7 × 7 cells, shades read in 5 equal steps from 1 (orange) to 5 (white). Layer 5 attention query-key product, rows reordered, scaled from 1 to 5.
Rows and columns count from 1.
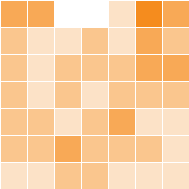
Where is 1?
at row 1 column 6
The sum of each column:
21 24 24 24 23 19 22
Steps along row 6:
same down up same same up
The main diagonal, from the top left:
2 4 3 4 2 3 4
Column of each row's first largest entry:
3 2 2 2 3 7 1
